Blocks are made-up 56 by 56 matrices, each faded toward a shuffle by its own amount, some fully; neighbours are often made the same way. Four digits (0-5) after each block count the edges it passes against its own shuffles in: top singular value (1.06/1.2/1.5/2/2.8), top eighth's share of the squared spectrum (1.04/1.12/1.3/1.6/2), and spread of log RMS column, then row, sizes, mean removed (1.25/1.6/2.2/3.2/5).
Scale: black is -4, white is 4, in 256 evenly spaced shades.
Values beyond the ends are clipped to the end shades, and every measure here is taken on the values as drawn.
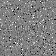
2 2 0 0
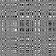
5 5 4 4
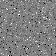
2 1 0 0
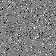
0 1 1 0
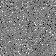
2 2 0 0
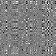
5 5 3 3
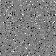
3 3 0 1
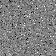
2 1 0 0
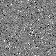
1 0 0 0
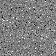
2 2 0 0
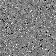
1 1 0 0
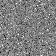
0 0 0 0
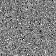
0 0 0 0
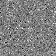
0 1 0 0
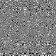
2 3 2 2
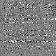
3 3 1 3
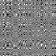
4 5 3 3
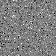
1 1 0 1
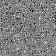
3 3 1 1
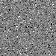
2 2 0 0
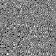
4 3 2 2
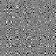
4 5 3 3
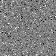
1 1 0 0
